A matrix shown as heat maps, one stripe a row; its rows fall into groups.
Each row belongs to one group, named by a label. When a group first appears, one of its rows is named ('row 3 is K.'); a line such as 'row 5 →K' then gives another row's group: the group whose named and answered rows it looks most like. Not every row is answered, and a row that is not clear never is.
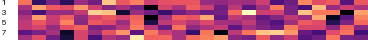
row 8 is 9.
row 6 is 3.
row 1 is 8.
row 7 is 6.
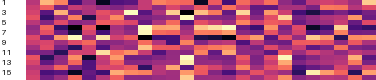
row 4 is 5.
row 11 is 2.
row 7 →9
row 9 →3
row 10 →9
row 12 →5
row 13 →5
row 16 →5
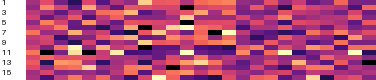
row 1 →9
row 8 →2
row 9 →9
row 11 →5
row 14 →3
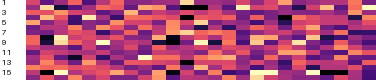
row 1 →5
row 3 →3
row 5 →8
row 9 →2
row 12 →9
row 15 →6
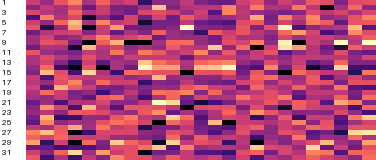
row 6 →5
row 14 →9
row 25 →6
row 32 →8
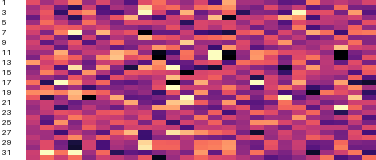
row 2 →9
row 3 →3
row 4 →6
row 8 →9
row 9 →5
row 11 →6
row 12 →6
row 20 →5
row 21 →2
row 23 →6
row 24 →2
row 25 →6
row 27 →2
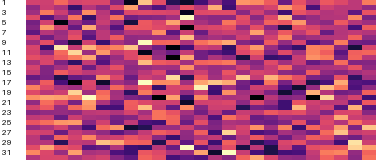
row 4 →5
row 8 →5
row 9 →9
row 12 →3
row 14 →5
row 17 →9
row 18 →8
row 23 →6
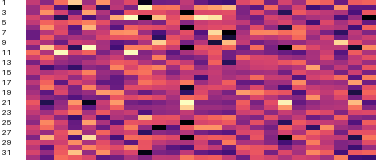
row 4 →2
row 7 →6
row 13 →6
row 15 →3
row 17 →3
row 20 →8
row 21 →5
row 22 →5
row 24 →9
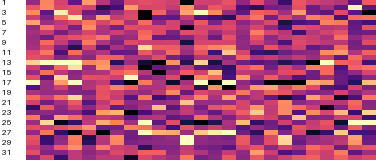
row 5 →8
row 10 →9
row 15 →6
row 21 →5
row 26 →3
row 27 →9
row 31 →8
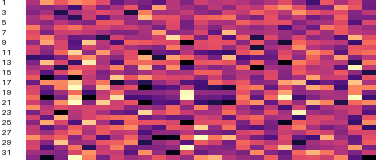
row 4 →9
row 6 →8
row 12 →2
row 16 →8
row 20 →5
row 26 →2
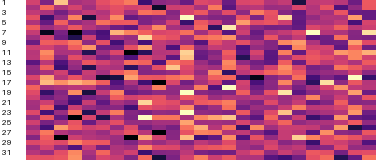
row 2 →6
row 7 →8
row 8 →9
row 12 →3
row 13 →2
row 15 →6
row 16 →3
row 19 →5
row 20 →8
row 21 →9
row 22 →3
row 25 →5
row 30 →9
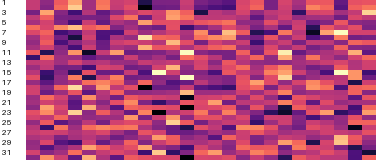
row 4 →2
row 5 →9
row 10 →9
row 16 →5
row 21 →6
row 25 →2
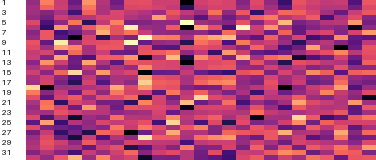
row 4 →6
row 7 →2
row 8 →9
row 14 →9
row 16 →9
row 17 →9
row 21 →3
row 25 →6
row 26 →8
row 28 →9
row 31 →6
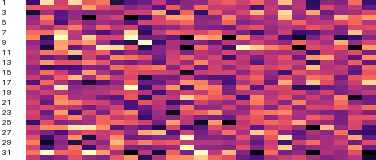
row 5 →3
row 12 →8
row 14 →8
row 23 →6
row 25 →6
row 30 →5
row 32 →2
